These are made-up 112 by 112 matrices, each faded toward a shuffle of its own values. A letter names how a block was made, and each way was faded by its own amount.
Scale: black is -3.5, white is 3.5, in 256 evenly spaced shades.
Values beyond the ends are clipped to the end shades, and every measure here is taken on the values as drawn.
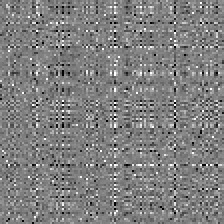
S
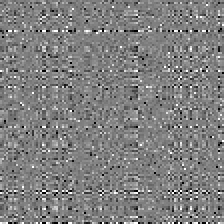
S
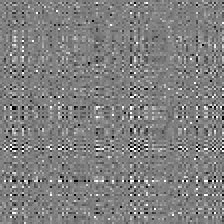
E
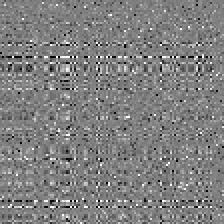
S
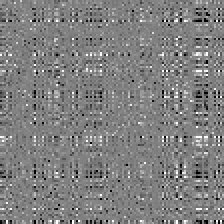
E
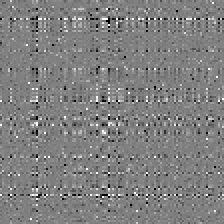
E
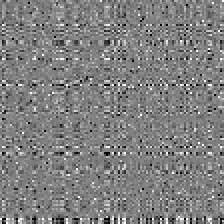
S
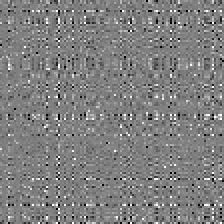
E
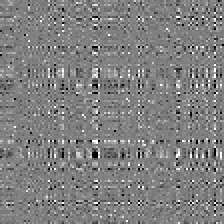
E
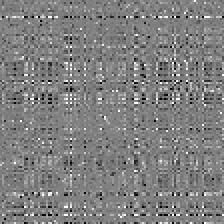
E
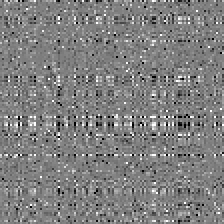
S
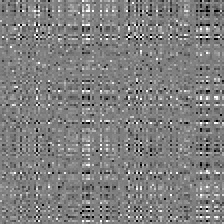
E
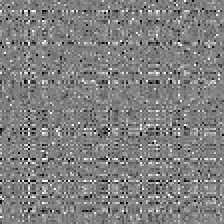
S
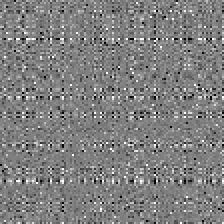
S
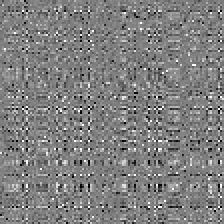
S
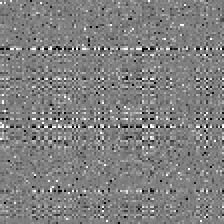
S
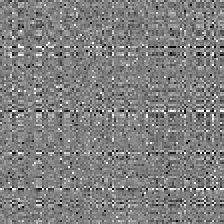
S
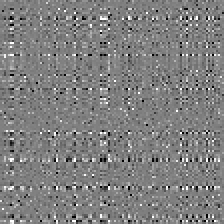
E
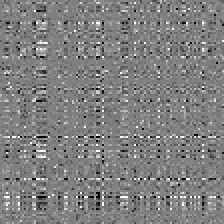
E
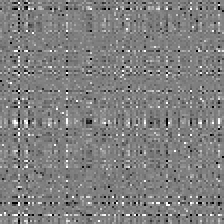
E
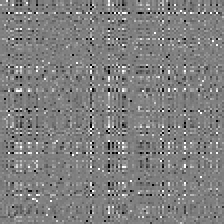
E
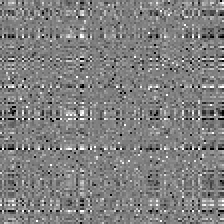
S
